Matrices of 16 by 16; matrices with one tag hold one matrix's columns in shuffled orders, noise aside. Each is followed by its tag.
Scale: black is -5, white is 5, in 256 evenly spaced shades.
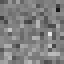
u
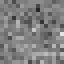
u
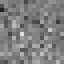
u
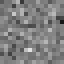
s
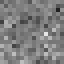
u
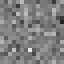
s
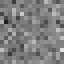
s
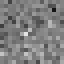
u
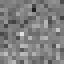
u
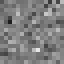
s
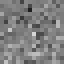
u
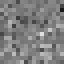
u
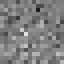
u
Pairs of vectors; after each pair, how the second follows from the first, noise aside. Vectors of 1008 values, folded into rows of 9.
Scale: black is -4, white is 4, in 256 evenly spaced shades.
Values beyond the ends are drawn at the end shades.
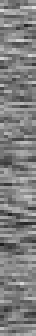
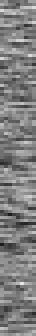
copied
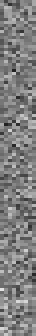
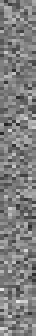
copied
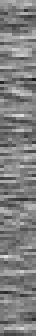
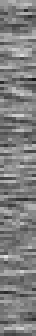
copied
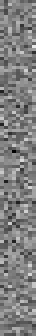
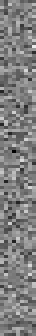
copied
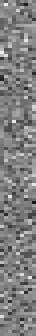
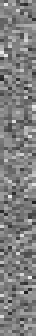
copied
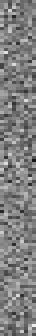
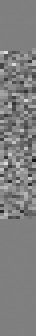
partly zeroed
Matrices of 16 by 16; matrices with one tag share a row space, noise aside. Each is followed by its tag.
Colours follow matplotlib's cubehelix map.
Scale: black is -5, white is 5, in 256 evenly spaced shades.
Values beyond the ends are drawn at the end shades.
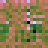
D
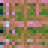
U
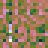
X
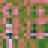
X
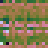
U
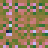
X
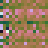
U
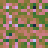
X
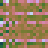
U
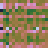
U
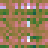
D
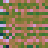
U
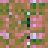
D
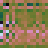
U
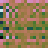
U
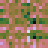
D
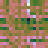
D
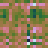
D
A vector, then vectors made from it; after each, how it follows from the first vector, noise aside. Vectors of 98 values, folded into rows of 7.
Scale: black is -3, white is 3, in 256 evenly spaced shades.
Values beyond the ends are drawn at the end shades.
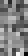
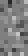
partly zeroed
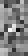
wrapped around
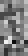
wrapped around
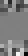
partly zeroed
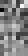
wrapped around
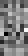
wrapped around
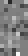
partly zeroed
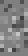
partly zeroed
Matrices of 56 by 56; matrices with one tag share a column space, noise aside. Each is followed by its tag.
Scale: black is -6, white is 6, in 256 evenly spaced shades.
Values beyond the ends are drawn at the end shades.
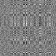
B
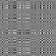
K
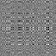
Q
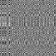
B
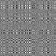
K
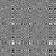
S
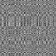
B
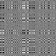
K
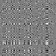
S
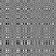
S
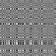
S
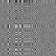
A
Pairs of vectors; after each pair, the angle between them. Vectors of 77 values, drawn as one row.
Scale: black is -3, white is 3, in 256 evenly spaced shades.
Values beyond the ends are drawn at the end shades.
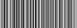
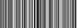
partly opposed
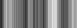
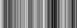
nearly opposite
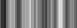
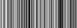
partly opposed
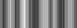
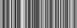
partly aligned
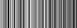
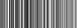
nearly opposite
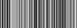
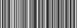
partly aligned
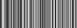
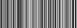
partly aligned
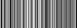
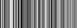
partly opposed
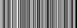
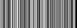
nearly parallel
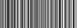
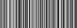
nearly opposite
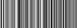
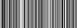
partly opposed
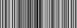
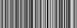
orthogonal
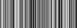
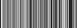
partly aligned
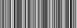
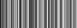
orthogonal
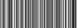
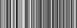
orthogonal
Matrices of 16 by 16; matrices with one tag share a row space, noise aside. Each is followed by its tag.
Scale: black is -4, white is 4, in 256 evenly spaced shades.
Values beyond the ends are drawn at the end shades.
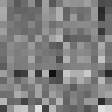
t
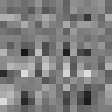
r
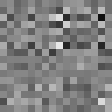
t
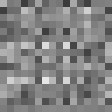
r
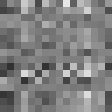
r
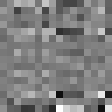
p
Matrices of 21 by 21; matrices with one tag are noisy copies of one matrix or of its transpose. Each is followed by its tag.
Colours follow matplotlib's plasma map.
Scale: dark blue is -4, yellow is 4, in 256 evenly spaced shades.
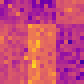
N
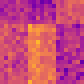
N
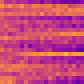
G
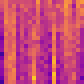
G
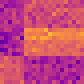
N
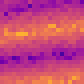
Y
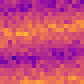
Y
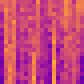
G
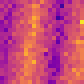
Y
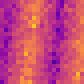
Y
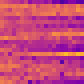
G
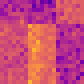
N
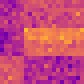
N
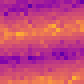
Y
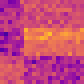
N
